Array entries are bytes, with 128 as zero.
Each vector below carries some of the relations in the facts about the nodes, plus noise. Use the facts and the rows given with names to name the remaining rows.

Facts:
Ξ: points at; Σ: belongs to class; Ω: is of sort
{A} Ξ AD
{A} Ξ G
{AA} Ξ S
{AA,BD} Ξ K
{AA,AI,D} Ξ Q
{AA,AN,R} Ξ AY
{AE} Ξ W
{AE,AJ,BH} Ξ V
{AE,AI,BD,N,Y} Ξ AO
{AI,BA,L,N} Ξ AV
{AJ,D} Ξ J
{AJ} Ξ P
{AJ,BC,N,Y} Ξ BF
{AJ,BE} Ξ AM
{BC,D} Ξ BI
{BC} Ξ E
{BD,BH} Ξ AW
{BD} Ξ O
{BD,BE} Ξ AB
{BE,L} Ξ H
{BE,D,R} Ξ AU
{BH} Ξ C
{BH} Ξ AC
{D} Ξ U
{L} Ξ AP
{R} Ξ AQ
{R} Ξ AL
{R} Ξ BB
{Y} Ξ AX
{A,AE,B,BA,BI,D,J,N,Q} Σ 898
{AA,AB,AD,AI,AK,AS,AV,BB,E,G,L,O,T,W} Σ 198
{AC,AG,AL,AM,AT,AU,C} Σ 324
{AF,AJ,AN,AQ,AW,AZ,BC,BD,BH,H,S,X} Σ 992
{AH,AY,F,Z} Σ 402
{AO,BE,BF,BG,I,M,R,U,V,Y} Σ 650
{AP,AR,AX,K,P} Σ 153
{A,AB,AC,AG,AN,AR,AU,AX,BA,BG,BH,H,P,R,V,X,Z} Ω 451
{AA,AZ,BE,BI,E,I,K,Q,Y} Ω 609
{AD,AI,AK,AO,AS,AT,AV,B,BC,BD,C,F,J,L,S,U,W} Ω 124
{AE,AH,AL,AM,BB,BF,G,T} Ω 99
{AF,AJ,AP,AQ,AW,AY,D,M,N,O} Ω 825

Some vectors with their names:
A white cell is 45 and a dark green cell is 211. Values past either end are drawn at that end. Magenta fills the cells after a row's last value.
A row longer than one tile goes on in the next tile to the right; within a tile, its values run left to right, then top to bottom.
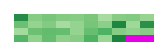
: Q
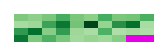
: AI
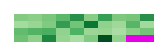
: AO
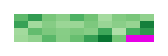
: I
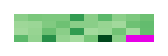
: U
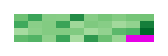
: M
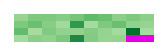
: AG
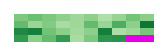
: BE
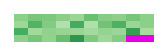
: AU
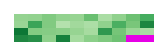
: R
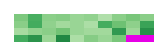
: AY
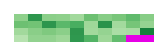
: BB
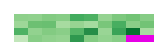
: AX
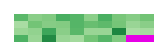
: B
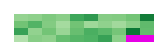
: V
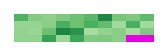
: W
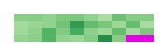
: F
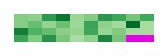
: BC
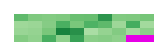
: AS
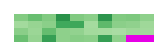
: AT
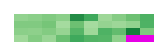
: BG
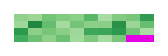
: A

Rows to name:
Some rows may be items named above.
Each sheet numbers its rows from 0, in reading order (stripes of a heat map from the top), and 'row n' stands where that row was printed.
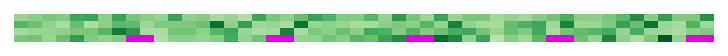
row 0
H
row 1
AH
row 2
AZ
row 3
D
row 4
AO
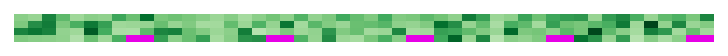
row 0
AE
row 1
BE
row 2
J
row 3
AJ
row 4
N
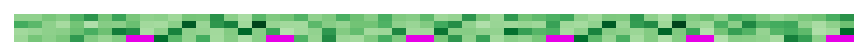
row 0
X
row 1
BA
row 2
J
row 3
BH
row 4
BA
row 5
BF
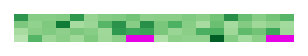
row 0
AP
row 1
AB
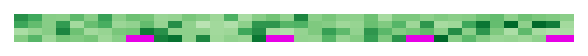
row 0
O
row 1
AN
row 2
BI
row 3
L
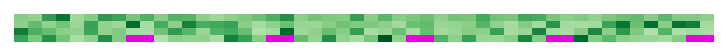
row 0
BC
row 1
BF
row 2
U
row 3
S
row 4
L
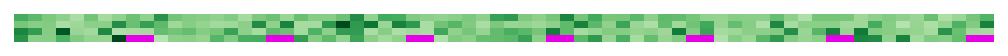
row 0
AA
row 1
K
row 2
AV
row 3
V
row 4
AQ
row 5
Z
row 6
R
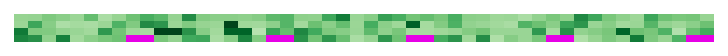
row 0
R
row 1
Y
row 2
BD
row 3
AY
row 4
E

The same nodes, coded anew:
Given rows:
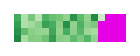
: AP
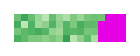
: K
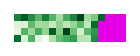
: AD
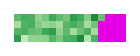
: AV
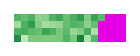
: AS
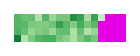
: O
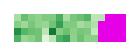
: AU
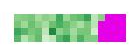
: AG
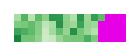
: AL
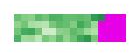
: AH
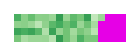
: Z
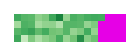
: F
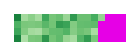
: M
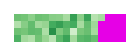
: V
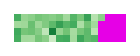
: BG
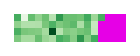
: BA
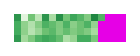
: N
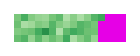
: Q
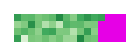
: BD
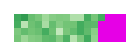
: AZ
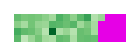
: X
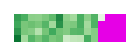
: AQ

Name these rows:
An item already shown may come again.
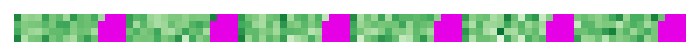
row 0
M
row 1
AA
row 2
AY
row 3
AJ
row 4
AN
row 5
J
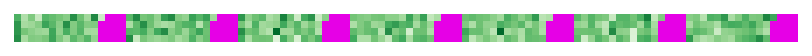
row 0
AP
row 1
S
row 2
AN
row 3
V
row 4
X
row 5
BH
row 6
BF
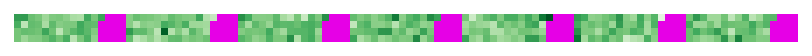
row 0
AZ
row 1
H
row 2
I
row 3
B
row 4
AE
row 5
AQ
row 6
E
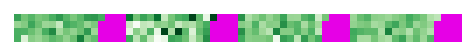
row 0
BC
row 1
A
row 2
R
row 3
AB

